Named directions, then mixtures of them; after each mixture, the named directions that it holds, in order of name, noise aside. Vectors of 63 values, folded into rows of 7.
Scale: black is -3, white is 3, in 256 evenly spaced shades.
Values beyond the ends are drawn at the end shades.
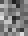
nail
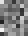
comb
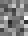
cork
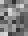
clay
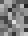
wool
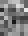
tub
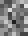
wool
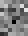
comb, nail, tub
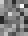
clay, comb, wool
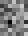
cork, nail, wool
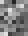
clay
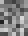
clay, comb, tub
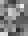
clay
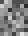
nail, wool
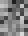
comb, nail, wool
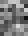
tub, wool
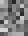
comb, nail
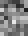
tub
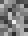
wool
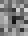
cork, nail, tub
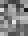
tub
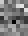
clay, comb, tub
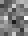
cork, wool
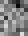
nail, tub, wool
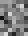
clay, nail, wool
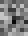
cork, nail, tub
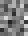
cork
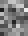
tub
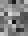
clay, nail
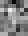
clay, tub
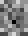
comb, tub, wool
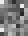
comb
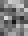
cork, tub
